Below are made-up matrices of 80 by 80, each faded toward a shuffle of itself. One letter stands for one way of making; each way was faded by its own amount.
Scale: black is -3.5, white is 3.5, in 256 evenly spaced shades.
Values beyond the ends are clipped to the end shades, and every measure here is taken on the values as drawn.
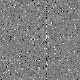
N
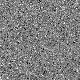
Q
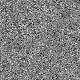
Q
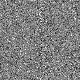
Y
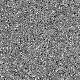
Q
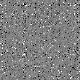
N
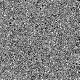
Y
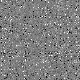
N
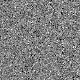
Y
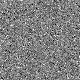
Q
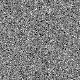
Y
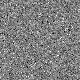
Q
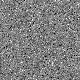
Q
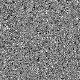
Y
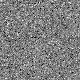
Q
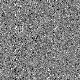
Y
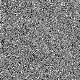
Y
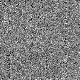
Y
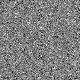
Y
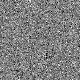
Y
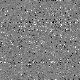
N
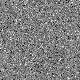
Q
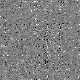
N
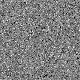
Q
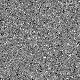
Q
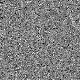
Y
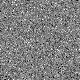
Q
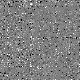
N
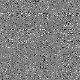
N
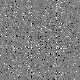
N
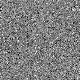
Y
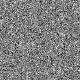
Y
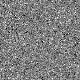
Y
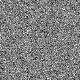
Y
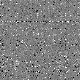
N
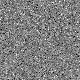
Q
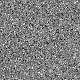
Q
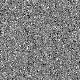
Y
